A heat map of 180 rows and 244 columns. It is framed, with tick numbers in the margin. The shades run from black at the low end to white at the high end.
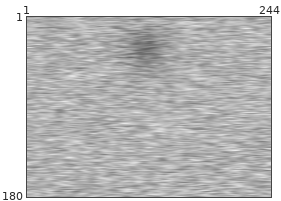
Average level on the scale: 70%. Slope: none. Ninth with the lowest average: top middle. Dips: one, in the top middle. Mirror symmetry: none. Grain: streaks across.
